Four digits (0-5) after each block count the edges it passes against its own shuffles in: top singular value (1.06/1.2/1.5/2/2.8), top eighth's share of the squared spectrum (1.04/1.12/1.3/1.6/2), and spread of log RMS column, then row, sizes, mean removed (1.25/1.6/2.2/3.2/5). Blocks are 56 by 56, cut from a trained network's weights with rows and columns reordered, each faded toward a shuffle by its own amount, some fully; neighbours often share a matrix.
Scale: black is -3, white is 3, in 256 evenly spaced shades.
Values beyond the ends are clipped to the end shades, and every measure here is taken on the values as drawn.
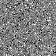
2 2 0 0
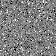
0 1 0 1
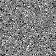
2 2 0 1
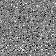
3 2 0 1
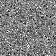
1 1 0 0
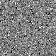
1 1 0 0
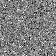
0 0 0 0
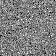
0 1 0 0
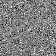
1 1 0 0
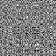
4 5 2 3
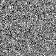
2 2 0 1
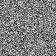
0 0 0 0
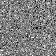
2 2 1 0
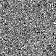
2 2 1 1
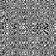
4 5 3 3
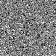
0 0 0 0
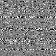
4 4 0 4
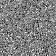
2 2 0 0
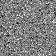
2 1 0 0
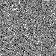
2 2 0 0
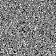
2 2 0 0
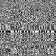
4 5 1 3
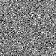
3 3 0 2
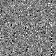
2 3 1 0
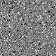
2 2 1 0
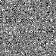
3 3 0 2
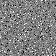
0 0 0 0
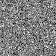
2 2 0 0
